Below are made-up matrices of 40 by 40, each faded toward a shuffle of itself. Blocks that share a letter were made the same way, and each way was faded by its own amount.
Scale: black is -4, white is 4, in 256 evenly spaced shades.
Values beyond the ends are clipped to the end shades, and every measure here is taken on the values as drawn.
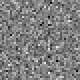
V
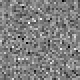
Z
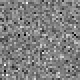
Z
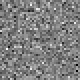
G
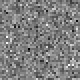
V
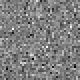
Z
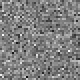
G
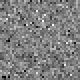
Z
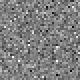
Z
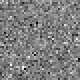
Z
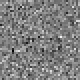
G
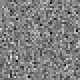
V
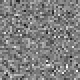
G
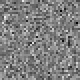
V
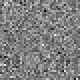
G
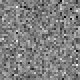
V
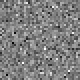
Z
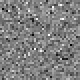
Z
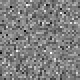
Z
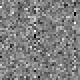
V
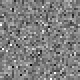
Z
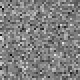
V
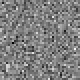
G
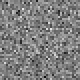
G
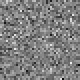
G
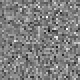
V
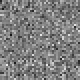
G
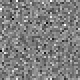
G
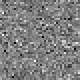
G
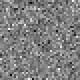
Z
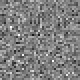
G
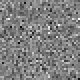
G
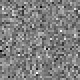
G
